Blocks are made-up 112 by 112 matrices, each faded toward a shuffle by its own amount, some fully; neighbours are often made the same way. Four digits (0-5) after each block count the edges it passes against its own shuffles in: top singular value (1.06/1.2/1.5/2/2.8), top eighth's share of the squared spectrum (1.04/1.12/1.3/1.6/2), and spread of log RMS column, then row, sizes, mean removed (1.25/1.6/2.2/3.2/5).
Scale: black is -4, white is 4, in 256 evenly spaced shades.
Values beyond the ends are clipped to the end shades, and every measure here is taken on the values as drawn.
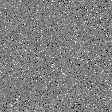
0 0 0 0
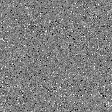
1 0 0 1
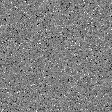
0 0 0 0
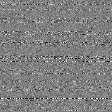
3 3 0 4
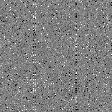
4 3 2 1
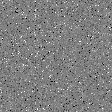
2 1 0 0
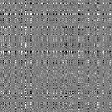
5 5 4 4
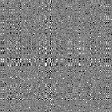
5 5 3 3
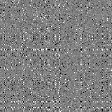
5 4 3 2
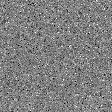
2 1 0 0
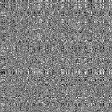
5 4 3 3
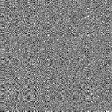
5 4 3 3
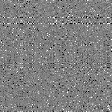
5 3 2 2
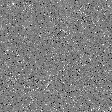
2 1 0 0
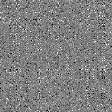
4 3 2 1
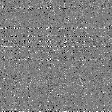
2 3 2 3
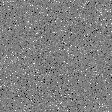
0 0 0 0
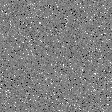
0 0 0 0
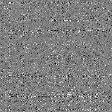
2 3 2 3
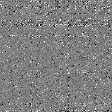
2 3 2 3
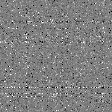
2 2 2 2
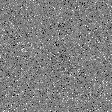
2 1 0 0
